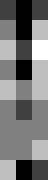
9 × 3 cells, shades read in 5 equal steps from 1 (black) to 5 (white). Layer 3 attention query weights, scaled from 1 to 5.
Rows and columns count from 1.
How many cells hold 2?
5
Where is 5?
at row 3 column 3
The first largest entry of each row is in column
1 3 3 3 1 1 1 3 1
